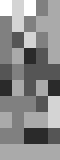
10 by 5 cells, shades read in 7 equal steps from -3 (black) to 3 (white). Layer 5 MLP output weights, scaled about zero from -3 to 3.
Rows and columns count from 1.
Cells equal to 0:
13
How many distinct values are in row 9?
3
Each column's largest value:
3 2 3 1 2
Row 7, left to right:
0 0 0 -1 2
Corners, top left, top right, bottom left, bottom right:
3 1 1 1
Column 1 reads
3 0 0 0 -1 -2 0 1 0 1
